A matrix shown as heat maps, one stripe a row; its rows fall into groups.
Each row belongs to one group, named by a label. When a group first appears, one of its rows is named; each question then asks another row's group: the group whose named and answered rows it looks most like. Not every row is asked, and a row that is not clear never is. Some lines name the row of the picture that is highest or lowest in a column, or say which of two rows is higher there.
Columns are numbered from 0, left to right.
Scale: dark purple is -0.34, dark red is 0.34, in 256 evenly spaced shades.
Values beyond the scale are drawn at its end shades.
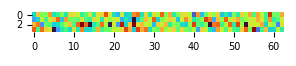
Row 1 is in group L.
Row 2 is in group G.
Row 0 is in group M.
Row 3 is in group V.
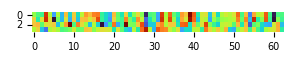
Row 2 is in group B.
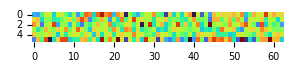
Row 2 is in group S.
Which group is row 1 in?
G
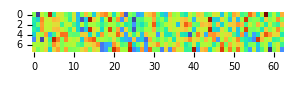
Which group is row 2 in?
L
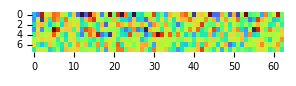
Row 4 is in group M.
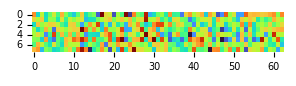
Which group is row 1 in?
V
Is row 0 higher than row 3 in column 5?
Yes
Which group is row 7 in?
G
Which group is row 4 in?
V
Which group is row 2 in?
M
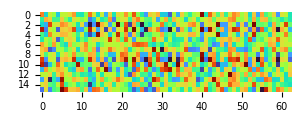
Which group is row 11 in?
M
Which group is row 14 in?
S
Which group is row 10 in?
B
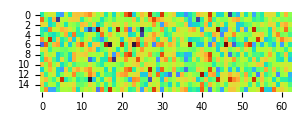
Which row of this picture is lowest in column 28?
6
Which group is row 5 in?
V
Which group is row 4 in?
L
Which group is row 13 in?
S
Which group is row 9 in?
S
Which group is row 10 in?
V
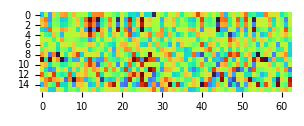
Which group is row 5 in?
S
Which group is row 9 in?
V
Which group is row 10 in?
G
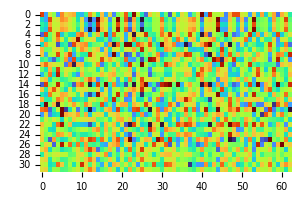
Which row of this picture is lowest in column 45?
9
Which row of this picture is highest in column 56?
20
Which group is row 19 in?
S
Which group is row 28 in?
M
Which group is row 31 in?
G
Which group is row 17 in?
S
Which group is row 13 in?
G
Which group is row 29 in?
G
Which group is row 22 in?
S
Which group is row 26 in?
V
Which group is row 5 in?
B
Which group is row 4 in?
M
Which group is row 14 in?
M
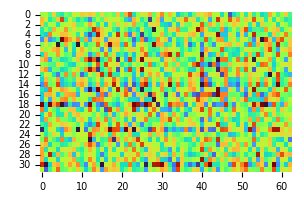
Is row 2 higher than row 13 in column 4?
No
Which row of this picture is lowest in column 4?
6
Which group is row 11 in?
G
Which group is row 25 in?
S
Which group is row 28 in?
V
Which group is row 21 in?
M
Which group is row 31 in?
B
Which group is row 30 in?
B
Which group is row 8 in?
M
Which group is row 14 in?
M
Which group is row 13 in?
M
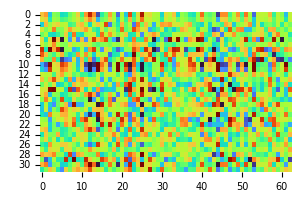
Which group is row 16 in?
G
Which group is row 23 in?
G
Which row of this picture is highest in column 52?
15
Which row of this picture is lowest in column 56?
7
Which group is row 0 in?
G
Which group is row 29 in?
L
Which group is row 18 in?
L
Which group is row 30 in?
G
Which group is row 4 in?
L
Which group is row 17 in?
S
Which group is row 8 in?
B
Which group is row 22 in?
L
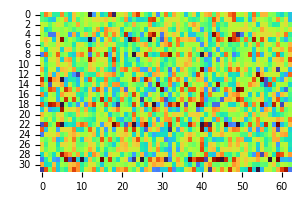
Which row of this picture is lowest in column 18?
0
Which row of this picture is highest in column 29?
14
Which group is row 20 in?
B
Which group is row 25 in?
L
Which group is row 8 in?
M
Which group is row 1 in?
L
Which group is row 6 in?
M
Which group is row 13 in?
V
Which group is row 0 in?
S
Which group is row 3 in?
B
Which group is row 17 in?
L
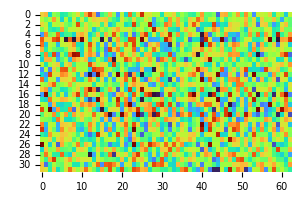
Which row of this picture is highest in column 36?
31
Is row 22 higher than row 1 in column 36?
Yes
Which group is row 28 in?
S
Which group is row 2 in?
B
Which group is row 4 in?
M
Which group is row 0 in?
G
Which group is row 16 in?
B
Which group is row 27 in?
M
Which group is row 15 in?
G
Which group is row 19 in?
V
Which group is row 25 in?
S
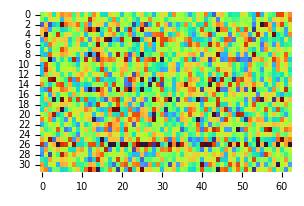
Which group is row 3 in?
G
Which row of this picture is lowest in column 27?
14
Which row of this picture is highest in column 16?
5
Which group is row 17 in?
V
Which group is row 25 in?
V
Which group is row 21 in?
V
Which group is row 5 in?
M
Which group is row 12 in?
M
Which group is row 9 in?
L
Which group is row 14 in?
S
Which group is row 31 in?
G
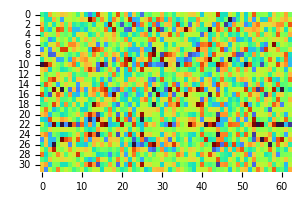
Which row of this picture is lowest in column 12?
21
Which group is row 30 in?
G
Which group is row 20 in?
G
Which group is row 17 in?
M
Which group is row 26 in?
L
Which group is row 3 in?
S
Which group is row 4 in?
M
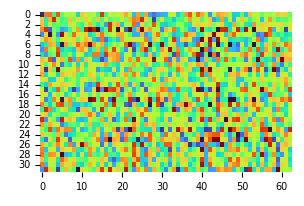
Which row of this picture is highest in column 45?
26
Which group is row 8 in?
B
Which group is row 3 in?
G
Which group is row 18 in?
S
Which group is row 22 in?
V
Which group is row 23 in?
S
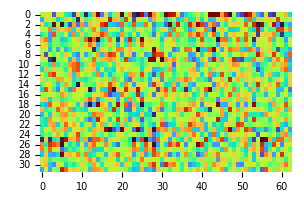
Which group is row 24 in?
B
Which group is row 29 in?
G
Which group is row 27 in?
V
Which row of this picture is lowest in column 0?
25
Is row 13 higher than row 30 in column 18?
Yes
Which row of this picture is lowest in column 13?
7
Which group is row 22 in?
L
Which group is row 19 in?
S
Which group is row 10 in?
B
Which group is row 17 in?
G
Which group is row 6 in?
G
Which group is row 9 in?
L
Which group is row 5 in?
G
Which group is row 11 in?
B
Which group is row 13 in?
S
